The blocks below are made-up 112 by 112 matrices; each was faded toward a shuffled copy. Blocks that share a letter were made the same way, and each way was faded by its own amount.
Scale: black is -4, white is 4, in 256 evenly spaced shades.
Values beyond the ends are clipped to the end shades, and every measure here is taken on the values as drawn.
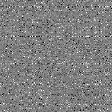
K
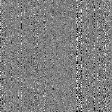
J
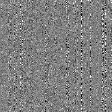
J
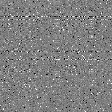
K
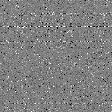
K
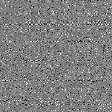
K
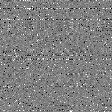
K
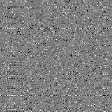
K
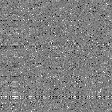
K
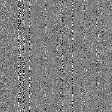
J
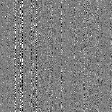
J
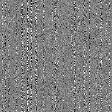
J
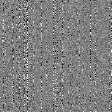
J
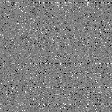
K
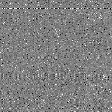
K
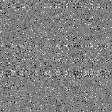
K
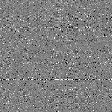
K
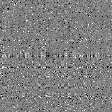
K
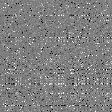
K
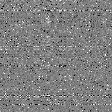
K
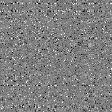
K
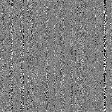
J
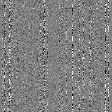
J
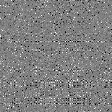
K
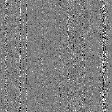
J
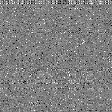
K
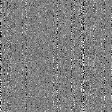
J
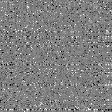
K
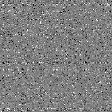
K
